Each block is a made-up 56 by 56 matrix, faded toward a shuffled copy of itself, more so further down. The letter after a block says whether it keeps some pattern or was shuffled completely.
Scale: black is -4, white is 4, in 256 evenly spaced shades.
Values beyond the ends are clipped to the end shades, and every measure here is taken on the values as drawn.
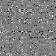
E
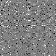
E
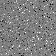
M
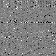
E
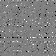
E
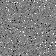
M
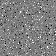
M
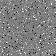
M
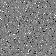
M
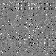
E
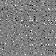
E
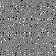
E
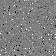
M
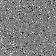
M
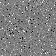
M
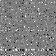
E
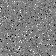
M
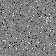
M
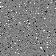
M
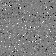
M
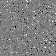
M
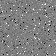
M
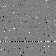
E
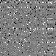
E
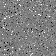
M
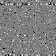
E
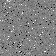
M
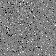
M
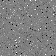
M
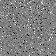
M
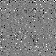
E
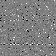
E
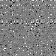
E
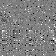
E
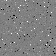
M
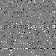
E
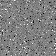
M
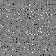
E
